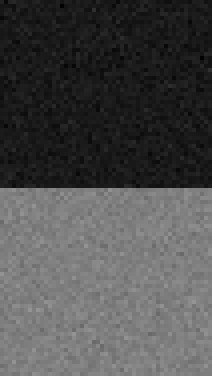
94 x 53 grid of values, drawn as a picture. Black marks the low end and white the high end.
The table splits into 2 rows of 1 panel. Panel 1,1: very low, fine-grained, faint in contrast. Panel 2,1: middling, fine-grained, faint in contrast.
